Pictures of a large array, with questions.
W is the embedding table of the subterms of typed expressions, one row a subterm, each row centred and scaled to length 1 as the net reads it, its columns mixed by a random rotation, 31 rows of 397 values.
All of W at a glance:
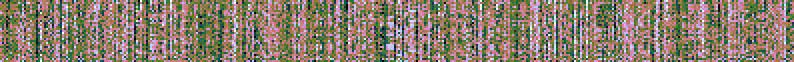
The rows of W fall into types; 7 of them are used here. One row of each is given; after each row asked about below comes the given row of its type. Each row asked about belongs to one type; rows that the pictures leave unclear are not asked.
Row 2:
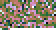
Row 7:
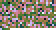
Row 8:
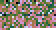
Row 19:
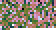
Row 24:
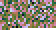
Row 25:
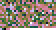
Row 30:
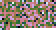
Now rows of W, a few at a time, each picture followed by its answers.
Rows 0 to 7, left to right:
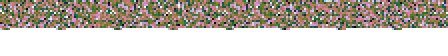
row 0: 2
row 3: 2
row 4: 2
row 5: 25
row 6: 30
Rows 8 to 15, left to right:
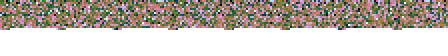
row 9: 2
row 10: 25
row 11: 8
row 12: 8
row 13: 8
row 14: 19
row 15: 30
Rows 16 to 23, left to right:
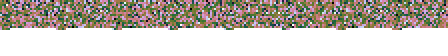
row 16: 8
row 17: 24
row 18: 30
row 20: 7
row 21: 19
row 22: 24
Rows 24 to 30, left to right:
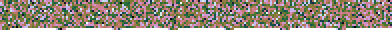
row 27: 30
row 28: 7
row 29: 24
